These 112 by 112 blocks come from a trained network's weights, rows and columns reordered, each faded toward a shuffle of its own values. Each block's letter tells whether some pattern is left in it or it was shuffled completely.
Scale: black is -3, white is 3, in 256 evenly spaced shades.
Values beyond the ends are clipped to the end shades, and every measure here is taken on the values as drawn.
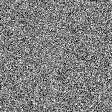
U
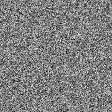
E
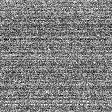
E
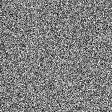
U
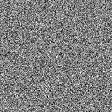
E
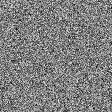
E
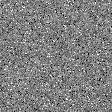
U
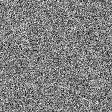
U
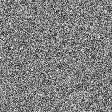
E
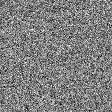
U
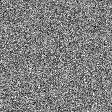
U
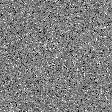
U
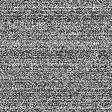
E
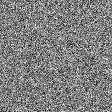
E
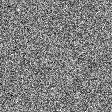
U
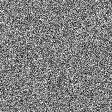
U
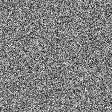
E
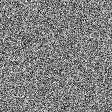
U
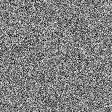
U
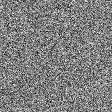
U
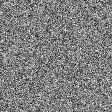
U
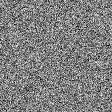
E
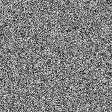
E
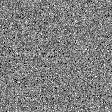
E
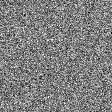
U
